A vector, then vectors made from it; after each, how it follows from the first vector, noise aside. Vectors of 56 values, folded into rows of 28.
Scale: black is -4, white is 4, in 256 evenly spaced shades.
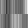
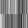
reversed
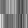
reversed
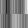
copied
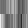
reversed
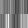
wrapped around
